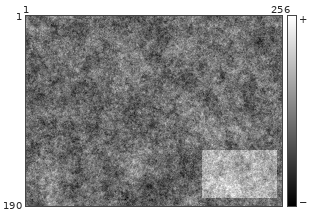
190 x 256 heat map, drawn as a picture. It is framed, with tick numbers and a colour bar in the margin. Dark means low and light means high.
The halves do not mirror each other. The ninth with the highest average is the bottom right. In the bottom right lies a patch that is higher than the rest. The texture is blotchy.
